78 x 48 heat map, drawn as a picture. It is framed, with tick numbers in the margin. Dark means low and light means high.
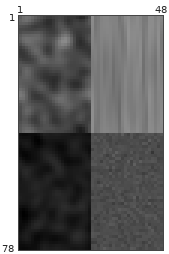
It is made of 2 by 2 panels. Panel 1,1: low, blotchy. Panel 1,2: middling, streaked downward, faint in contrast. Panel 2,1: very low, blotchy, faint in contrast. Panel 2,2: low, fine-grained, faint in contrast.
